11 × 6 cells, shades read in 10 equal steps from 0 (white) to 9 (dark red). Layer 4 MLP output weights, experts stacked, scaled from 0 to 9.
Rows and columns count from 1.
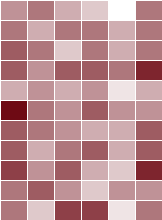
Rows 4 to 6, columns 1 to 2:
6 4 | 3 4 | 9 5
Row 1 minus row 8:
-2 2 -2 -4 -3 -1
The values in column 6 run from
3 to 8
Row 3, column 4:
5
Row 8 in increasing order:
3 3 5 6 6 6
